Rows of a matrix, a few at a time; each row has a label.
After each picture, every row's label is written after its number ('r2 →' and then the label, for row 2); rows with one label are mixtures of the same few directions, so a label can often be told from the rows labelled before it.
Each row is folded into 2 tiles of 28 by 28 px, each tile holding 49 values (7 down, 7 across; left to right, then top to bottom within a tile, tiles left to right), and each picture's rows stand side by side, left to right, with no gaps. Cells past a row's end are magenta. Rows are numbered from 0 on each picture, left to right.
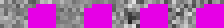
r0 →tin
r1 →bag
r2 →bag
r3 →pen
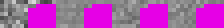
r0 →tin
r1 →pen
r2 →bag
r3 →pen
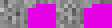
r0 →pen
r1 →pen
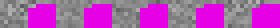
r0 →tin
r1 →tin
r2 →tin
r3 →tin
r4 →pen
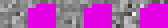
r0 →pen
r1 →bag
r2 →pen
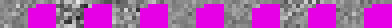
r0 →pen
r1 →bag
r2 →bag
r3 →pen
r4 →tin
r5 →pen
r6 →pen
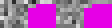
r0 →tin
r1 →bag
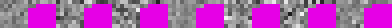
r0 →pen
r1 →tin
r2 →tin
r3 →tin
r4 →tin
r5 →pen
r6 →bag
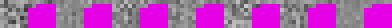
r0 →bag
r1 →pen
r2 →pen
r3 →tin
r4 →tin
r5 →bag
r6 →bag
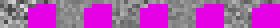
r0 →tin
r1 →bag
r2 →tin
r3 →tin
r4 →tin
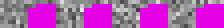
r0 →bag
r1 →bag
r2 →tin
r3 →pen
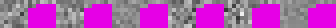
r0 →pen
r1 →bag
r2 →tin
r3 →bag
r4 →pen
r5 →tin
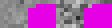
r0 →bag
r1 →bag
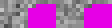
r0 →pen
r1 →tin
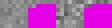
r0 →pen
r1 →tin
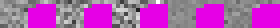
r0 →tin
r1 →bag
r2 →tin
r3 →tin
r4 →tin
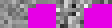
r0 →tin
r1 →pen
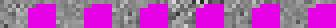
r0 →pen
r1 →tin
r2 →pen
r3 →pen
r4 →pen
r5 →bag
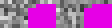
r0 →tin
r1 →bag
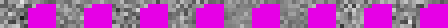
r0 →bag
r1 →tin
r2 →tin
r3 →pen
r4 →pen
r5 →tin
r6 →pen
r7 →bag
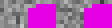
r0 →bag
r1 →tin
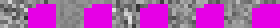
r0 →tin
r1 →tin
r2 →bag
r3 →tin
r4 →tin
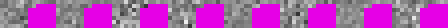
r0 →bag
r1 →bag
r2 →tin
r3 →bag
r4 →tin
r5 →pen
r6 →bag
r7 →bag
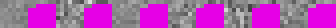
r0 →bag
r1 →tin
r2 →tin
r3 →pen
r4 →bag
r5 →tin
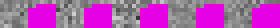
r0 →pen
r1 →pen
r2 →tin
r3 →tin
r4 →pen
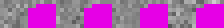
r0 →pen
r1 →bag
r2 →pen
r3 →tin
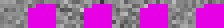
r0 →bag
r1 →tin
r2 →tin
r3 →pen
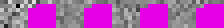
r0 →pen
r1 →tin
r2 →bag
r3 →pen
